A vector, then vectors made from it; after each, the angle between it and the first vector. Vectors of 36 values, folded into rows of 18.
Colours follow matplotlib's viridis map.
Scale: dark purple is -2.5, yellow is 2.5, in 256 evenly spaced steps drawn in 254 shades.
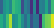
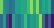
nearly opposite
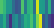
nearly opposite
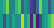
partly aligned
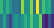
nearly opposite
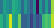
nearly parallel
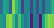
nearly parallel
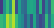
partly aligned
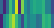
orthogonal
